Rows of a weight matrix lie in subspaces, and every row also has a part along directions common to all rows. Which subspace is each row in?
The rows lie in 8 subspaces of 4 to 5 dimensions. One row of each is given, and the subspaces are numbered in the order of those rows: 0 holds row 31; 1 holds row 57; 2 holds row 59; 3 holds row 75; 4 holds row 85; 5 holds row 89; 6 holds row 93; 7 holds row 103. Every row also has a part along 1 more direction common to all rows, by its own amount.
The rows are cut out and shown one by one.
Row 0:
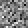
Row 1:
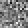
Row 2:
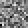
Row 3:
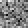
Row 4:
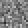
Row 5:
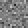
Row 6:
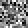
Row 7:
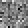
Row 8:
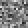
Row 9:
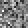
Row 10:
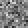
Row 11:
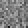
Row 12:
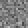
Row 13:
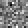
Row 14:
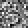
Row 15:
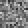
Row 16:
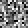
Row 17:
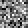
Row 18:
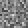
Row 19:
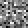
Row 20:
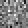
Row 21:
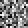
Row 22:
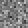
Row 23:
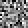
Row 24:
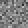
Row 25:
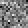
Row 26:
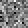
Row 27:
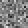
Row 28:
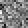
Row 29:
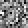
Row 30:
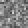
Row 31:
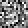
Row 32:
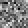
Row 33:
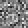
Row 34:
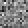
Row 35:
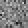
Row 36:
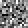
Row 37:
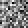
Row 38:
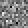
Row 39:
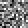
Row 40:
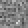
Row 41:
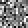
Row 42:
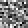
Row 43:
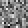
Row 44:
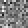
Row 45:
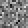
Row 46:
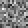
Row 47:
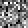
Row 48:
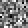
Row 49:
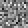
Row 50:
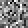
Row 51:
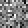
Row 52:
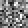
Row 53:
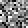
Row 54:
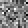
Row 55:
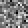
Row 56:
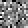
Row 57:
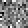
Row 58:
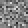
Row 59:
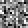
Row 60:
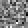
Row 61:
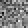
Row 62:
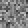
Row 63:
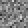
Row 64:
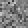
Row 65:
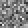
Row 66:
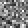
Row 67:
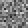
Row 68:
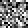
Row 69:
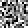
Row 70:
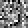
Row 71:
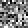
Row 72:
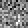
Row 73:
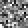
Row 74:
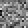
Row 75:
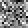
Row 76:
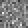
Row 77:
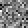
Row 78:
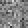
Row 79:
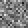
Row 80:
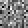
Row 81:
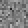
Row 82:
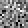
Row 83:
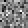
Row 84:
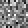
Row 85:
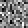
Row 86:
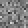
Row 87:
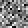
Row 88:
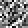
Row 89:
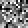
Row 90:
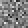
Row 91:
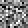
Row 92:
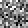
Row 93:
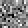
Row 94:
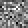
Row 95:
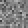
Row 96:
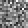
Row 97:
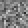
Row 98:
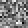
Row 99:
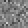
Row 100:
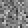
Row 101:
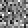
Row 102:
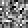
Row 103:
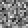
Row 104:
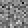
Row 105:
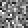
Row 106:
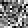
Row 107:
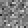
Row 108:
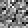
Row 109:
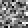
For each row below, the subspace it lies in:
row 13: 1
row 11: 1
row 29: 2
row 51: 3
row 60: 3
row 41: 2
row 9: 3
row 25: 5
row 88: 5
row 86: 4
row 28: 0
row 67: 1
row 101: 4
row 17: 4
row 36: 6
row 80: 4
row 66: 3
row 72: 6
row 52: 6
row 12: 1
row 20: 3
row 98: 2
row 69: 0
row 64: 5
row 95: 4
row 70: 3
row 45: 1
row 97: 2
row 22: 2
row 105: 0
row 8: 6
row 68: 3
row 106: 5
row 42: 6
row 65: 7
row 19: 4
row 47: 5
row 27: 7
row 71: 5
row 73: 7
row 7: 1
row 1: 6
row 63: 5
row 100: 2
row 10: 5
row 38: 7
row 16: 0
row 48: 7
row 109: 7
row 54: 1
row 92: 6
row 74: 0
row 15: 6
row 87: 5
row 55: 2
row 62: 5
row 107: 1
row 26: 0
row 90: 3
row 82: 6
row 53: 0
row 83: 4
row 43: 1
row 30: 2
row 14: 0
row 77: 0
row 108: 7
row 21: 7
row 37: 1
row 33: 0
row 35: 3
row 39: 3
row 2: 7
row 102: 6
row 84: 3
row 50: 5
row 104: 4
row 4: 2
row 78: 3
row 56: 1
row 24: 1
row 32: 5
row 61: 1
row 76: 0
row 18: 1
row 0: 5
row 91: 4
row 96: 6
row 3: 6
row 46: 7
